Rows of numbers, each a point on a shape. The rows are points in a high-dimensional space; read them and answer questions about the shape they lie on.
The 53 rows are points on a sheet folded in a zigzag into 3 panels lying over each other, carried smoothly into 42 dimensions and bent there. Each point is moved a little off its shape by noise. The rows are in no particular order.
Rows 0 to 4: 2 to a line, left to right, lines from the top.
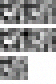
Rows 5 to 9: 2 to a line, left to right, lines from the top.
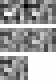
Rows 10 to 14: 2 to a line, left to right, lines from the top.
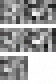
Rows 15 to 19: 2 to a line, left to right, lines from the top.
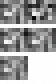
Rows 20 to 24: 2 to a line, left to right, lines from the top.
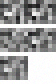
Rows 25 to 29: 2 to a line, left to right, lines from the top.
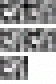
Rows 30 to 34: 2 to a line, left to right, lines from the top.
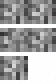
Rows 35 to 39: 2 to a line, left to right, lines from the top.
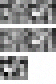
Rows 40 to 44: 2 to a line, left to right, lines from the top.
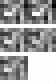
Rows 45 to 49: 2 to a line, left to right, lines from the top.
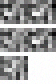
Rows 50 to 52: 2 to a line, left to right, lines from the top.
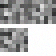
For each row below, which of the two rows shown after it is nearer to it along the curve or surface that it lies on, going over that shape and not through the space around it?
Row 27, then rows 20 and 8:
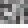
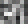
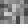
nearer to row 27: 20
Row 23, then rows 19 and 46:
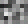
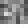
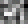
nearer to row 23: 19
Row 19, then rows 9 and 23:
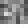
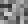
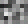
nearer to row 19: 23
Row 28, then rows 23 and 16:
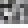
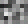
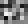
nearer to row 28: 16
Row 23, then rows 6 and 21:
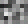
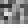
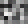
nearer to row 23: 21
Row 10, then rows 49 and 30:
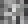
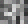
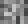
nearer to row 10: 30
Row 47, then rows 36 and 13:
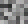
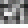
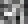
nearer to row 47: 13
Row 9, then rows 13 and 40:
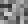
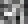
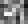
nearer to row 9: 13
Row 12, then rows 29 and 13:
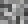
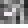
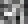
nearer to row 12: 13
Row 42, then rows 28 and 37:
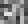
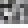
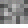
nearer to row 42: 28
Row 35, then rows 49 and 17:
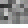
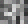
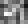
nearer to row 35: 17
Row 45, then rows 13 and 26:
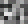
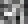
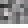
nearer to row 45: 13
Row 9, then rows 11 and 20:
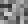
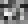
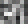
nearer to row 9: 20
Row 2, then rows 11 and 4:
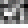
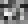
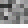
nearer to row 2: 11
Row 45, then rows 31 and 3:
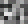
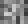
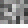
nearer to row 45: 3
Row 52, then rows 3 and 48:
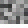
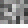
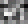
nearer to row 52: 3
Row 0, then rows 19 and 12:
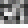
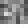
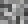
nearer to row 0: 12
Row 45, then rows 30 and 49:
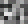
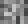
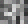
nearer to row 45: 49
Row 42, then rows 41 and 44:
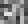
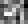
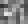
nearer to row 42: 41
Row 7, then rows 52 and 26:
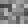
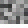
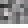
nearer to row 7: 52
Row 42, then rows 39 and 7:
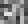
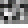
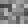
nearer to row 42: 7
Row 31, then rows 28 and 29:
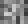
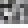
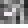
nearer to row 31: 29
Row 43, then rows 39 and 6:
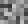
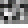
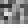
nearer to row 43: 6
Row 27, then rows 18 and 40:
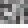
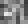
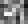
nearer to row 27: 40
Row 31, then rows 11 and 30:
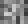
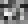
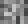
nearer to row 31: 30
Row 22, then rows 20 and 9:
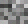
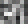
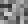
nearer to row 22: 9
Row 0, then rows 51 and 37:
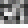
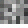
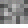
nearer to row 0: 51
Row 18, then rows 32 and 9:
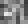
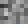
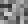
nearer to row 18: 32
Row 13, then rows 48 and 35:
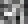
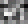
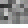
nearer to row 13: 48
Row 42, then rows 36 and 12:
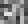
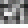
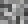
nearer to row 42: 12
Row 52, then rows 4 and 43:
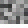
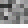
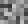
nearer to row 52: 43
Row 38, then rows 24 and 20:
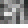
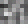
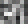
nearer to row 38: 24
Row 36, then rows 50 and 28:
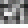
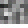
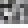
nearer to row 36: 28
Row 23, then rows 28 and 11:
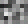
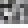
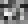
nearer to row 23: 11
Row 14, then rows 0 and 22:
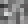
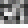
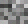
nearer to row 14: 22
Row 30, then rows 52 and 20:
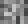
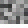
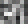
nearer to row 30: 52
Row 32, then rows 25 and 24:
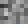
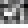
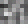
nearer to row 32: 24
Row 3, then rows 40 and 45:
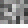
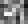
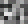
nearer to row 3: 45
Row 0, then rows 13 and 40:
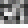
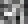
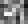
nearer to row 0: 13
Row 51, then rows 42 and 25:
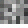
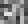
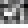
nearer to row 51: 42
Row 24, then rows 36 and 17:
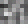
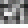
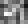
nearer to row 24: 17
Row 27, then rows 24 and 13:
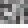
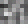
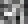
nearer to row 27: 13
